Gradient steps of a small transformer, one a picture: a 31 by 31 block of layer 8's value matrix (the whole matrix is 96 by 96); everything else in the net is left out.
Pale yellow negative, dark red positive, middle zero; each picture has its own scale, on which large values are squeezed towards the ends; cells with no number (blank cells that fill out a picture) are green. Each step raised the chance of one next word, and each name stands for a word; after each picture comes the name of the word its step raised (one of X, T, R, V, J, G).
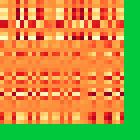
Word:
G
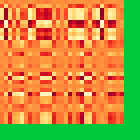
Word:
G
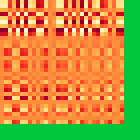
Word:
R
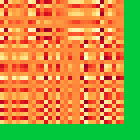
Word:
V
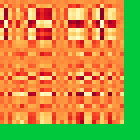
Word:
G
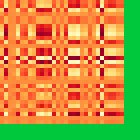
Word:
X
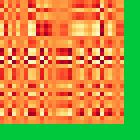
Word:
X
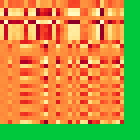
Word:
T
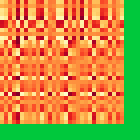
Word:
G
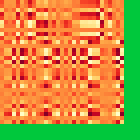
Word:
X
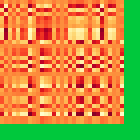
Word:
X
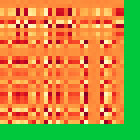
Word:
T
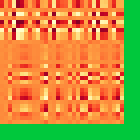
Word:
R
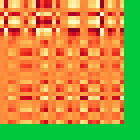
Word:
R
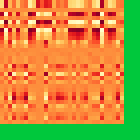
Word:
R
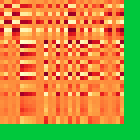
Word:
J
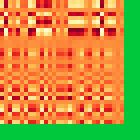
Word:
R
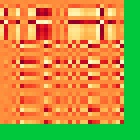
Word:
T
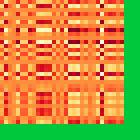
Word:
J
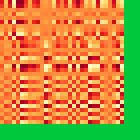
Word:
V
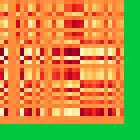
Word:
X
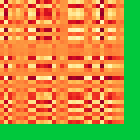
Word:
V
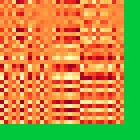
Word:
V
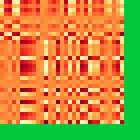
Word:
V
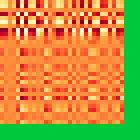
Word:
R
